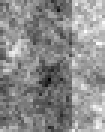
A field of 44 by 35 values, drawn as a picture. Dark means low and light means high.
No regular stripes run through it. The top right is the ninth with the highest average. The right part is higher, past a seam about 70% of the way across. The field is mottled with small blotches.
